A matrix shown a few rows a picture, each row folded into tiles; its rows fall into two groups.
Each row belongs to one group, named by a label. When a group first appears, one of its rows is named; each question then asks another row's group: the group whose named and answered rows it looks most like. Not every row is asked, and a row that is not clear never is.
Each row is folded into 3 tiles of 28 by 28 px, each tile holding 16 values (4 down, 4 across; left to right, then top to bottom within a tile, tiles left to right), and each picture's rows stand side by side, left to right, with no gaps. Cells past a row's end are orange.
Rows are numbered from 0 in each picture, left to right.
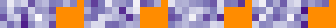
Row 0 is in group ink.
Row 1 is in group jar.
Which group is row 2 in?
jar
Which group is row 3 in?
ink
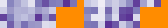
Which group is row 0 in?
jar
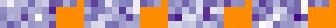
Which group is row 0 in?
ink
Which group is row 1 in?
jar
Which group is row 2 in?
jar
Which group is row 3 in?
jar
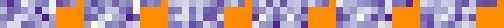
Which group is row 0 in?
jar
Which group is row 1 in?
jar
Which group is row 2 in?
ink
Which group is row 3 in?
ink
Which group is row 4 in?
jar
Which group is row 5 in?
jar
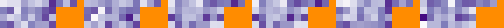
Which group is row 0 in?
ink
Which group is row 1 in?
ink
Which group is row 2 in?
jar
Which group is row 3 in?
jar
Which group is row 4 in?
ink
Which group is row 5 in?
jar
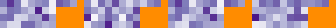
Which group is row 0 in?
jar
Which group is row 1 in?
ink
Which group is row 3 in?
jar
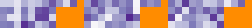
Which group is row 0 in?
ink
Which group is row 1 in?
jar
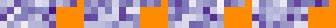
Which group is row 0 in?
ink
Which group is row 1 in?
jar
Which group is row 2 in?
jar
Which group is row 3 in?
jar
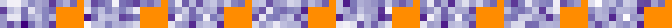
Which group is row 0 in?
ink
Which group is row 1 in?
jar
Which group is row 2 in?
ink
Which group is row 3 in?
ink
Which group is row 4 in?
jar
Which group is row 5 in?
ink
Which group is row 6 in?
jar
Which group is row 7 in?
ink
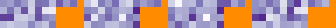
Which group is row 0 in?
jar
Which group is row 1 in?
ink
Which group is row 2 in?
ink
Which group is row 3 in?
jar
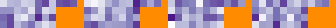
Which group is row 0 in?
jar
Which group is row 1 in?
ink
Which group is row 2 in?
jar
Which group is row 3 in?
ink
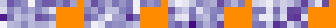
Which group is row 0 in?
jar
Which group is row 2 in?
ink
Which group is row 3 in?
ink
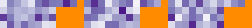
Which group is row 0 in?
jar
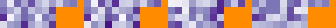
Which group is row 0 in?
ink
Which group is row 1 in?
ink
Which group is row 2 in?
ink
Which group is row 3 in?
jar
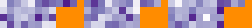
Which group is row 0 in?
jar
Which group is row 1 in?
jar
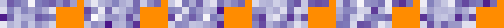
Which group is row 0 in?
jar
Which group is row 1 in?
ink
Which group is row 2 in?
ink
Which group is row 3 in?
jar
